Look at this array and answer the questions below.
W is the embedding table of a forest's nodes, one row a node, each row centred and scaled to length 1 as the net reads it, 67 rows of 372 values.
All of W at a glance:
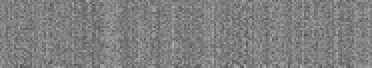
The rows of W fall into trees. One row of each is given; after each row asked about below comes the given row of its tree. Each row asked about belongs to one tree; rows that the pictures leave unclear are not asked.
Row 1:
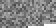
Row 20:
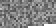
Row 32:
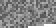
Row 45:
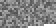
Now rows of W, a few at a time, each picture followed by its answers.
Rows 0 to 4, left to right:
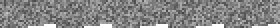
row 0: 1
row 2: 32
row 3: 45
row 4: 45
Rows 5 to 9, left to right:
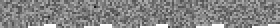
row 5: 32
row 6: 32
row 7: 32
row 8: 1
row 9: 32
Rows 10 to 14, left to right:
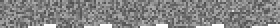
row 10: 32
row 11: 1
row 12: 1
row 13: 45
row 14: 45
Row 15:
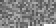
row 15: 32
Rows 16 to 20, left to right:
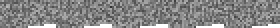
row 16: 1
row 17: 1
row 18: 32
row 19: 32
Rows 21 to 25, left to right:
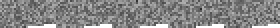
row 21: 45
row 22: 32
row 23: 45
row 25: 1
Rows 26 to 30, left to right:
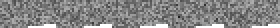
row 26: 20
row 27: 45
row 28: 1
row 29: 20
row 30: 45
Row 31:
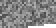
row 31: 32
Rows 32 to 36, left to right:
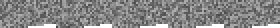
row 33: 1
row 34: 32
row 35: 32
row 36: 32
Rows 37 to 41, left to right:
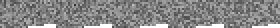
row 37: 1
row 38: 1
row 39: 1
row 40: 45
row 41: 1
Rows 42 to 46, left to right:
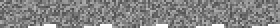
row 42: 32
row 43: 45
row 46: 45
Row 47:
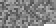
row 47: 45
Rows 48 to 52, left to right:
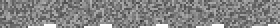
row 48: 1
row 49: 32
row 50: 20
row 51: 32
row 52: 45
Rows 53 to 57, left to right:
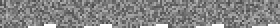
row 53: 1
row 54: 45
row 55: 32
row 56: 45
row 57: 1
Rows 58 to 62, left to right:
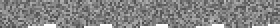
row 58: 1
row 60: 32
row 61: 20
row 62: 32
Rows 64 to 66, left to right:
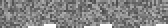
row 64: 1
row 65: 1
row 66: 1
